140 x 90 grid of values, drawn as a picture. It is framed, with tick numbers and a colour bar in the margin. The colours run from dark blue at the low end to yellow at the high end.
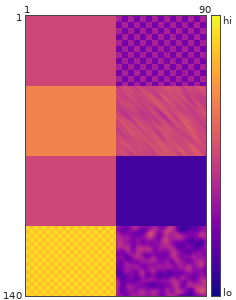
The table splits into 4 rows of 2 panels. Panel 1,1: middling, flat. Panel 1,2: low, checkered. Panel 2,1: high, flat. Panel 2,2: middling, slanting down to the right, faint in contrast. Panel 3,1: middling, flat. Panel 3,2: very low, flat. Panel 4,1: very high, checkered, faint in contrast. Panel 4,2: low, blotchy.
